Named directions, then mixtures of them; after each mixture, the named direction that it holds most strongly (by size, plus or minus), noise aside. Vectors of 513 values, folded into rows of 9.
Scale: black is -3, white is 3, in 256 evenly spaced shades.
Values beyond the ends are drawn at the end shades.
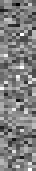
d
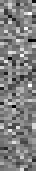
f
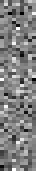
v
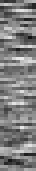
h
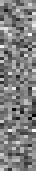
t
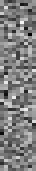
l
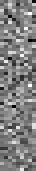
f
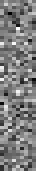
v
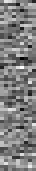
h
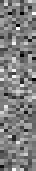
v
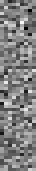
l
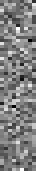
f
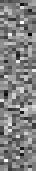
l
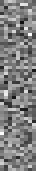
l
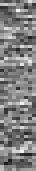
h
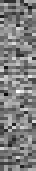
l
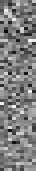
f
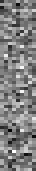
d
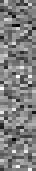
d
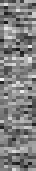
h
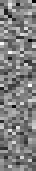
f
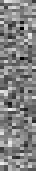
l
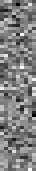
d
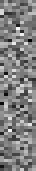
v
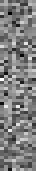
v
